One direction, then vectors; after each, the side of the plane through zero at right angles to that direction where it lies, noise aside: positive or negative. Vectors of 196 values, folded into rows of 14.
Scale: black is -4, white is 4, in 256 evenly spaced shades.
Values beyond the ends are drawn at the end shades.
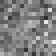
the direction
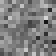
negative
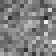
positive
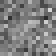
positive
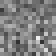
positive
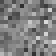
positive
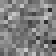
negative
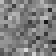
negative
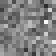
positive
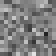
negative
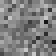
negative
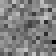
negative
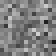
negative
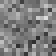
negative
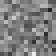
negative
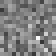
positive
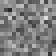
negative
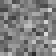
positive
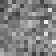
positive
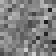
negative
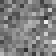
positive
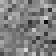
negative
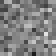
positive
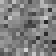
negative
